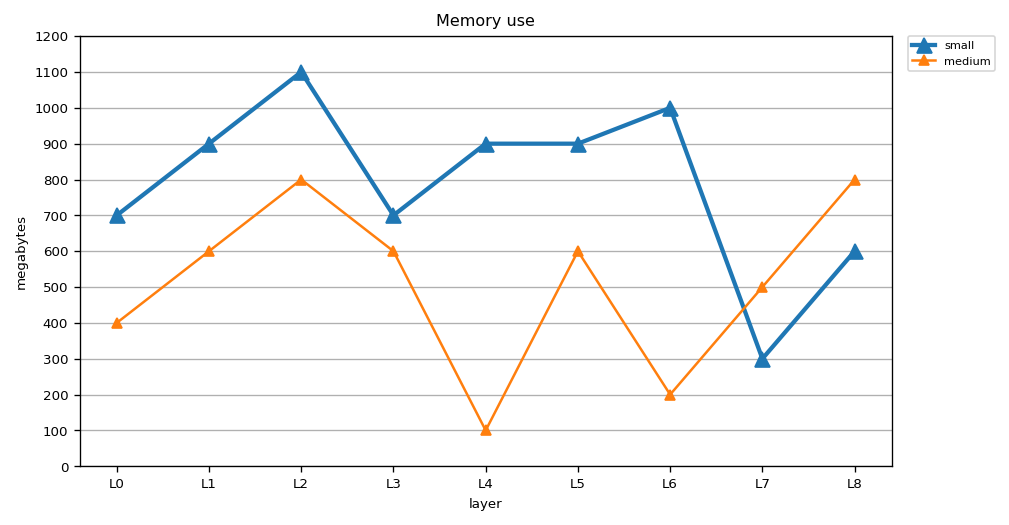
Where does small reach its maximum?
L2
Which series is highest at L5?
small
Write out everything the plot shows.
Title: Memory use
x-axis: layer, ticks L0 L1 L2 L3 L4 L5 L6 L7 L8
y-axis: megabytes, ticks 0 100 200 300 400 500 600 700 800 900 1000 1100 1200
Legend: small, medium
Values:
small: 700 900 1100 700 900 900 1000 300 600
medium: 400 600 800 600 100 600 200 500 800
